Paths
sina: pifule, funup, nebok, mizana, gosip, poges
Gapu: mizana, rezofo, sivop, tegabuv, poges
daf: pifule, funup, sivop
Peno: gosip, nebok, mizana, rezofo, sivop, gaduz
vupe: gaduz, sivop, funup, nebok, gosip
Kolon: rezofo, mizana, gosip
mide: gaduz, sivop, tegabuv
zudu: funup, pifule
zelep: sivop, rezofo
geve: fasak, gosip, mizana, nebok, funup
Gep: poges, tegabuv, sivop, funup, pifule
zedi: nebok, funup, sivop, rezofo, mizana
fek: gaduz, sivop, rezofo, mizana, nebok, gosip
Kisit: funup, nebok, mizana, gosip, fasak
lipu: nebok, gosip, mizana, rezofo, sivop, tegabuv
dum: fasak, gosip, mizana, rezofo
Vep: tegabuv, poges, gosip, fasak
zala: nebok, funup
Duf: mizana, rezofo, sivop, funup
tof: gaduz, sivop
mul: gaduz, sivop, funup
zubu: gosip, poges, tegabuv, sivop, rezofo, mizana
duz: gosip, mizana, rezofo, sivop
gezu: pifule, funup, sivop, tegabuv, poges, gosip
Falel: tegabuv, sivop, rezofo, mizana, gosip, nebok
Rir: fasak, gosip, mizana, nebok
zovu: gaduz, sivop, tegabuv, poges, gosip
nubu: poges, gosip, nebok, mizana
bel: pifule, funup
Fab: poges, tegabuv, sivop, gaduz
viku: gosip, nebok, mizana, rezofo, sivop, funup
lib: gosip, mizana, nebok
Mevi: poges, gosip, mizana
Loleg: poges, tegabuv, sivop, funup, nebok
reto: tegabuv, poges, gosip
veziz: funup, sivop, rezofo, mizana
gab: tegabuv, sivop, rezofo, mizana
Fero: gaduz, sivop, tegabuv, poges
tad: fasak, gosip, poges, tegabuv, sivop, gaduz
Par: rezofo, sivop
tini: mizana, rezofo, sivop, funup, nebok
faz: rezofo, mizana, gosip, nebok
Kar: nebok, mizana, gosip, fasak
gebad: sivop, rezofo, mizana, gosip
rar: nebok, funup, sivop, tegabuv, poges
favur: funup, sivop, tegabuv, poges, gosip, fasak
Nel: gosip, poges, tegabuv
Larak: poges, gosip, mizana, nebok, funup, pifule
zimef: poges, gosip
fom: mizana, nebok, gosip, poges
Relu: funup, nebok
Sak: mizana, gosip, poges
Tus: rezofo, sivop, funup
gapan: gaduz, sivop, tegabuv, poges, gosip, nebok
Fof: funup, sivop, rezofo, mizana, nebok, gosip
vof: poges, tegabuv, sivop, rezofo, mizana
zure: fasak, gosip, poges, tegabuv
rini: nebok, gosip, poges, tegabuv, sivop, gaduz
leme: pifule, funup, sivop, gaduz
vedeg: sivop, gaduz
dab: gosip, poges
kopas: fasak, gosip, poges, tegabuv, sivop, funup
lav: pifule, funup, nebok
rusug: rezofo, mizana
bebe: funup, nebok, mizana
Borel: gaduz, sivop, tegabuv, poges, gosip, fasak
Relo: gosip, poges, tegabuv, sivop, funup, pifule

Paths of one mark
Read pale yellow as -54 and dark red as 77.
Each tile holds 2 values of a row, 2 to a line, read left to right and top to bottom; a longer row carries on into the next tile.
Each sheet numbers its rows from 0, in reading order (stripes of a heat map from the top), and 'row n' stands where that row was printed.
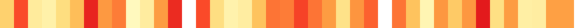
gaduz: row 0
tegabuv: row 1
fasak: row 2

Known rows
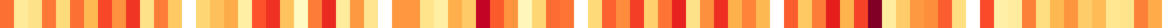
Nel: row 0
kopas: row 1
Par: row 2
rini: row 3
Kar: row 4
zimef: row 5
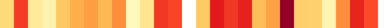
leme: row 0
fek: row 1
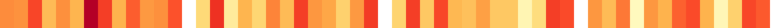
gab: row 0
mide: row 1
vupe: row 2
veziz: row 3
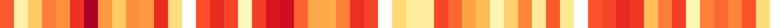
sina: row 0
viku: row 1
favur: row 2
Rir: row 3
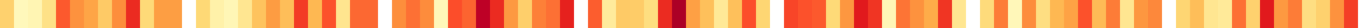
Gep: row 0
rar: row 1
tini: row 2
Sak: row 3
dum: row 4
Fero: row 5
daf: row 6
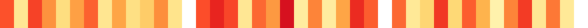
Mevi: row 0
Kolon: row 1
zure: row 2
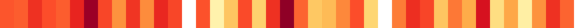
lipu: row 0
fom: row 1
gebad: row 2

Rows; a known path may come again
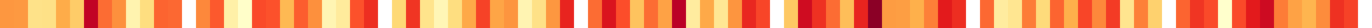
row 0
Par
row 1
Tus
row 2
vedeg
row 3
gebad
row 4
Peno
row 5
Nel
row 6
viku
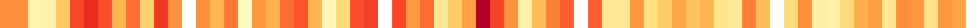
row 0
Gapu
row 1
veziz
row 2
rusug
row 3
zimef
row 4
Fab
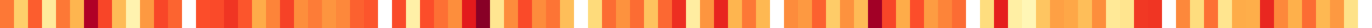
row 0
zedi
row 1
lib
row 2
Larak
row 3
rini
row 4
gab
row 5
leme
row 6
vof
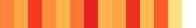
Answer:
zubu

